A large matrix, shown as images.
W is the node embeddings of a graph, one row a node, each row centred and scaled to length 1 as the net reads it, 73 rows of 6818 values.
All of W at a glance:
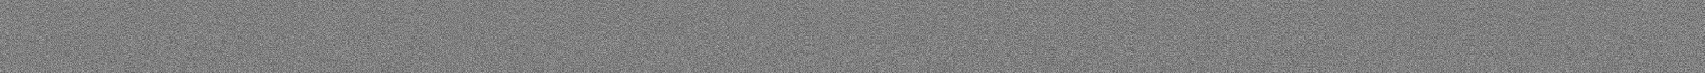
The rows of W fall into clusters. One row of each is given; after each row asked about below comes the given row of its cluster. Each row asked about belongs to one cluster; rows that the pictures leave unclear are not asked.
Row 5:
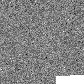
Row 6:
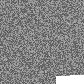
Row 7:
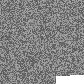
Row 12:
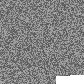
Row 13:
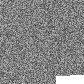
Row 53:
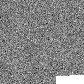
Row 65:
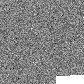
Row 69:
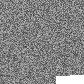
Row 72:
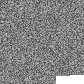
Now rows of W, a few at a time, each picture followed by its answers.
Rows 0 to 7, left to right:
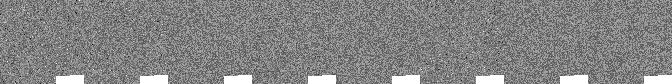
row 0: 69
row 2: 6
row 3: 7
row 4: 69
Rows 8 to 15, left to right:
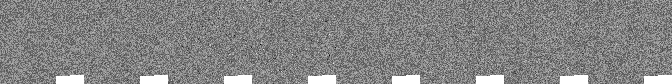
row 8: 53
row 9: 53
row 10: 69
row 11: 65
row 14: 5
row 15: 7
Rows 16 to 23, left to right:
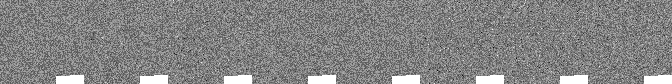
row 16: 6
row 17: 7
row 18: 65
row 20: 6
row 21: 65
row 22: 72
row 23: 13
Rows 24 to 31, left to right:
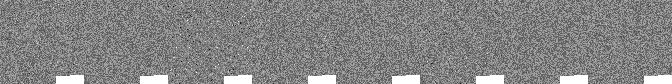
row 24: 7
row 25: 69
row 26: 53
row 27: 65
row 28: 6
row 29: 69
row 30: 65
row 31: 13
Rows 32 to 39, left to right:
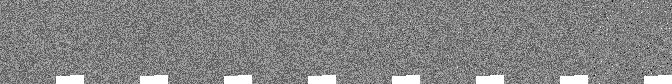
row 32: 7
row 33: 65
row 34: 6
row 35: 53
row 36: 12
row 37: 12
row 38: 12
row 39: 53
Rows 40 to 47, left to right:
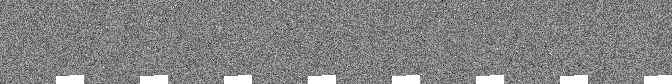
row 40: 69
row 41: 7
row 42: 12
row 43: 69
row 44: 13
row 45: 53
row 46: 12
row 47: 5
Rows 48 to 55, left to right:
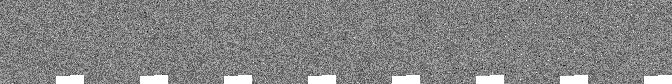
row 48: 12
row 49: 5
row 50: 7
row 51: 69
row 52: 7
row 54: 53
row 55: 7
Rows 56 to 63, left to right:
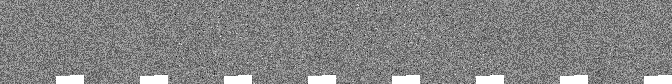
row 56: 6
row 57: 5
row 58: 12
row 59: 5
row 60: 72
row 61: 13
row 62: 65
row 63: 5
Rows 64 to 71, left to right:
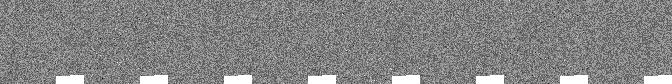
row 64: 5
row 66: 13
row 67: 72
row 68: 65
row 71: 65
